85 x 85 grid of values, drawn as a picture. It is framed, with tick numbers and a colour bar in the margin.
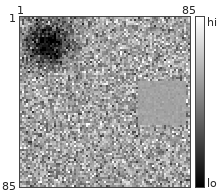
Dips: one, in the top left. Average level on the scale: 60%. Ninth with the lowest average: top left. Odd rows or columns: none. Odd patch: calmer, in the middle right. Stripes: none. Calmest part: middle right.
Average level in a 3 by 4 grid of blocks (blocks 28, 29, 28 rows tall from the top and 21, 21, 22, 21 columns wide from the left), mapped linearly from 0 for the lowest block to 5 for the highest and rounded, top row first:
0 4 5 5 | 5 5 5 5 | 5 5 5 5
